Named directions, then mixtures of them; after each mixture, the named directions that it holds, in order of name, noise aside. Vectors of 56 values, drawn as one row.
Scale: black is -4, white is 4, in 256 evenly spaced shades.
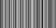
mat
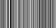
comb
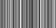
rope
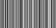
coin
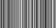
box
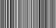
coin, comb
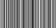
coin, mat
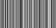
coin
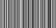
coin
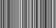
box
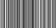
coin, mat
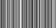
box, rope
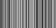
box, mat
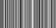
coin, mat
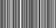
rope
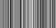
comb, rope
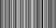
mat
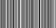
comb, rope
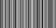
mat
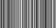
box
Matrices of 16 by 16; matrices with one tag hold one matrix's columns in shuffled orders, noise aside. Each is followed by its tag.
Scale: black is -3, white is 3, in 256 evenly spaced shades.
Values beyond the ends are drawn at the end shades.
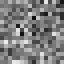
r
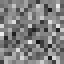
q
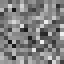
q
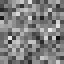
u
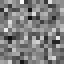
u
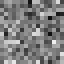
r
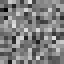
u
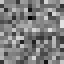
u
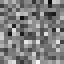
r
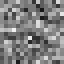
u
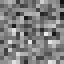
r
